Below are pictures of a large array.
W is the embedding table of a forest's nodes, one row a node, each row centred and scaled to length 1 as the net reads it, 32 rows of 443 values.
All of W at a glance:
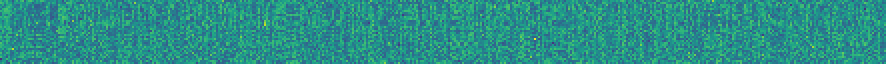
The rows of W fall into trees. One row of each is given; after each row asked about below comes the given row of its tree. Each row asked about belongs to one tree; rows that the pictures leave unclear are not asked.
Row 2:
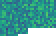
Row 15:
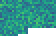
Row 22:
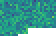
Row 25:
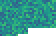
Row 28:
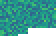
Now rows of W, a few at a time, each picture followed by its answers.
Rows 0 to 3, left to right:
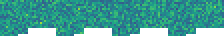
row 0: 28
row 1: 22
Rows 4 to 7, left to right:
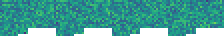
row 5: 2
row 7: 15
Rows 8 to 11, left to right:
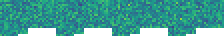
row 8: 2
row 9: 2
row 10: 25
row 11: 25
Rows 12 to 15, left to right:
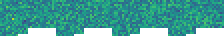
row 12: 25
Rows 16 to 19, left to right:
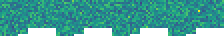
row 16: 2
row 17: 28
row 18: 2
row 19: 28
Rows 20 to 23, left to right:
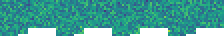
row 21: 22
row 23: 28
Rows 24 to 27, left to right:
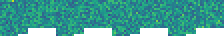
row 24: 2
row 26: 28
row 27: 22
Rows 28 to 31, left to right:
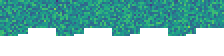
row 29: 2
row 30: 15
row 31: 15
